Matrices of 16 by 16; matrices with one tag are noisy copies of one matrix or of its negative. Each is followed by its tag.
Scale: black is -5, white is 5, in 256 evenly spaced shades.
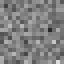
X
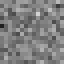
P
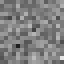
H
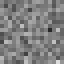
X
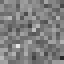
H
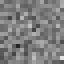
H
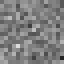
H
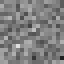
H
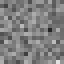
X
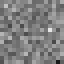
X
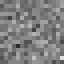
H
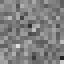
H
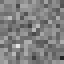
H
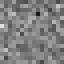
P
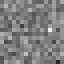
X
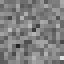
H
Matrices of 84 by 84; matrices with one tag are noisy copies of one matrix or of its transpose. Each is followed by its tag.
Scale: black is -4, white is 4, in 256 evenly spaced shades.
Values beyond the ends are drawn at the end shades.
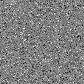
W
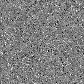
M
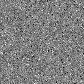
M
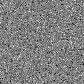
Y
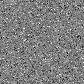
W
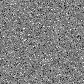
W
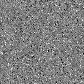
M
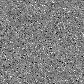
M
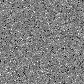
Y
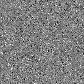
M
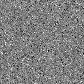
M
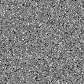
W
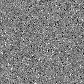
M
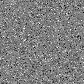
W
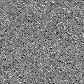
M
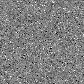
M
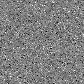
M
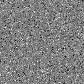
Y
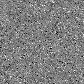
M
